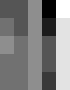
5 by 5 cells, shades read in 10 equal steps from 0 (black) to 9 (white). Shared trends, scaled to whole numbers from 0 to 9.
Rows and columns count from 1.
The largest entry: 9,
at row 1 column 5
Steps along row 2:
down up down up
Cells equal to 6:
0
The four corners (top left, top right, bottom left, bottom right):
3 9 4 8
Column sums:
20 18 25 9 41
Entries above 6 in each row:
1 1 1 1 1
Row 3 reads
5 4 5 3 8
